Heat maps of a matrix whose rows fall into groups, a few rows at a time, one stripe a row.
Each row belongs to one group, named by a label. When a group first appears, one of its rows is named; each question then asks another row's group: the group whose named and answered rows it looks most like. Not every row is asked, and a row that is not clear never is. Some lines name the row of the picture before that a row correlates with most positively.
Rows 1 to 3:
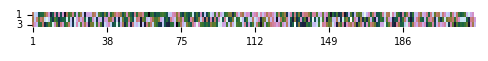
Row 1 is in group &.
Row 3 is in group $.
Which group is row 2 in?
$
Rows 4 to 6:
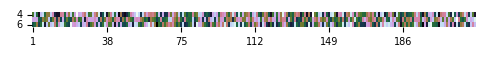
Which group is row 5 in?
&
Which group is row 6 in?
$
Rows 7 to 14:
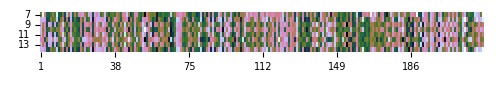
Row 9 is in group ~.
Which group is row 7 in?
&
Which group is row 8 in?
&
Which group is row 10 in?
&
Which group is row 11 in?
~
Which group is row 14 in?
&
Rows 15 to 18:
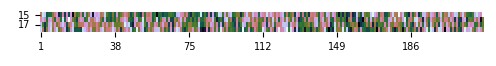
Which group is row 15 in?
&
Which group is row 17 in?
~
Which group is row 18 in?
~
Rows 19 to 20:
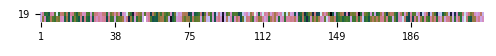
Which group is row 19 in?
&
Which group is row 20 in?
&
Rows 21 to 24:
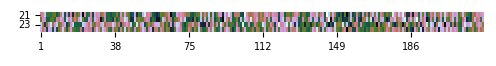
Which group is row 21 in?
&
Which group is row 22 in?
&
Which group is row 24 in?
~
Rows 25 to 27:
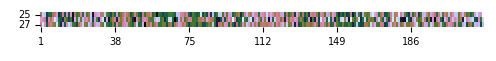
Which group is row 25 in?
&
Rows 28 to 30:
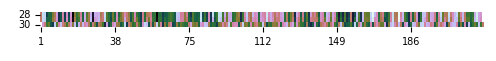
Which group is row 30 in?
$
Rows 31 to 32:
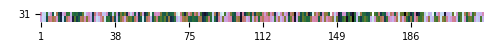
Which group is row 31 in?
~
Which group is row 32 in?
&
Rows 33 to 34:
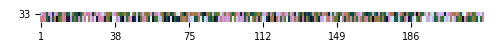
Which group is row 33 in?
~
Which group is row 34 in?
$
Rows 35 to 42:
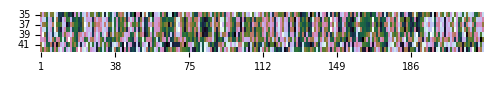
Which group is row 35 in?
$
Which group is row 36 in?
~
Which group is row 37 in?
~
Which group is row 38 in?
~
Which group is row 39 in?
~
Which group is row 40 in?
&
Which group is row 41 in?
$
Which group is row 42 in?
$
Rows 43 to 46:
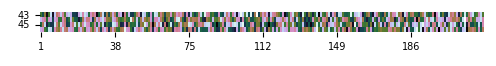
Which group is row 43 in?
$
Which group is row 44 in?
~
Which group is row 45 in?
$
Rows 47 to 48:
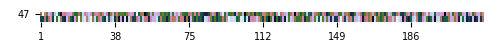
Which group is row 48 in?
$
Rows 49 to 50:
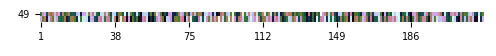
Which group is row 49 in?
$
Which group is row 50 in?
$
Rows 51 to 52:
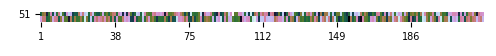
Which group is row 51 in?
$
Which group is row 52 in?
&
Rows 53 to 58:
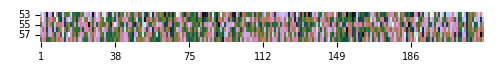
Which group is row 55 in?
$
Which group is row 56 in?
~
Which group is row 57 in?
&
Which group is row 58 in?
&
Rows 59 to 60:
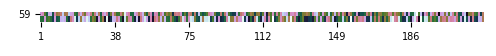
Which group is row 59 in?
~
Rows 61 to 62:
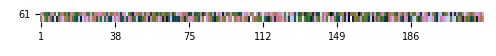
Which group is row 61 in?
&
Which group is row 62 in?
$
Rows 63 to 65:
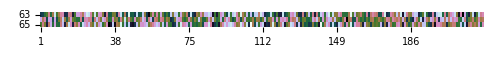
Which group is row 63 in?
$
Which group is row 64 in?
~
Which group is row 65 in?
$
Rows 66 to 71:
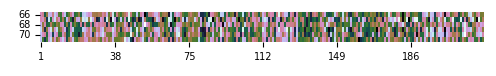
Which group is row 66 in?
~
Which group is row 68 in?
&
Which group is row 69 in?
~
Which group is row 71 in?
~
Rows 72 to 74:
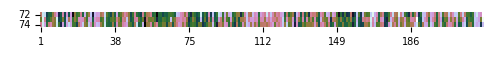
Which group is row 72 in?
&
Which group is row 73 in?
&
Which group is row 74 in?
&
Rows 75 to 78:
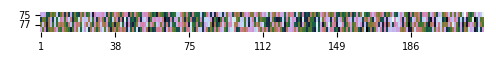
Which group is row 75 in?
&
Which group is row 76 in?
$
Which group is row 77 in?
$
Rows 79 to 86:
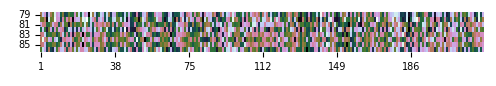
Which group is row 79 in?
$
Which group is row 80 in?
$
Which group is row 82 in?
$
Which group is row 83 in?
&
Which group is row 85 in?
&
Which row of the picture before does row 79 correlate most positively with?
78
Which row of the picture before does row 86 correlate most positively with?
76
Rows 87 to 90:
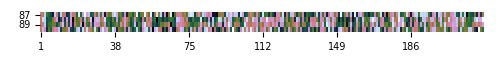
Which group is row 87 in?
$
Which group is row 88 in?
&
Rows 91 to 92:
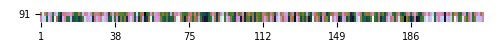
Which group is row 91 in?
~
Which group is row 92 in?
~
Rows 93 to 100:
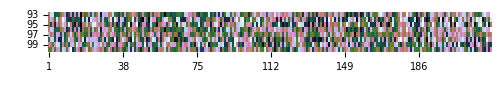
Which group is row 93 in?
&
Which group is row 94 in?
$
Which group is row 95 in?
$
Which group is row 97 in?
~
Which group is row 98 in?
$
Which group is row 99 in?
~
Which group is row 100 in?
$
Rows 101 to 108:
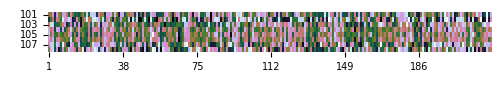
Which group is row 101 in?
$
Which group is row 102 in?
$
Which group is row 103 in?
&
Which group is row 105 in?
&
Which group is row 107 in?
~
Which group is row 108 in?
$
